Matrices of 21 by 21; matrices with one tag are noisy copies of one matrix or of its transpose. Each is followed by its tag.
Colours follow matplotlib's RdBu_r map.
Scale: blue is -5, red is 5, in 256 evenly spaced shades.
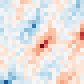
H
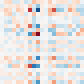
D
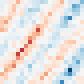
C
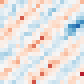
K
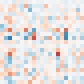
D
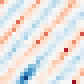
K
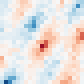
H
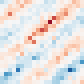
C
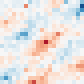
H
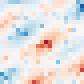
H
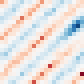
K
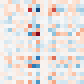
D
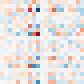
D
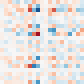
D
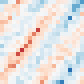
C
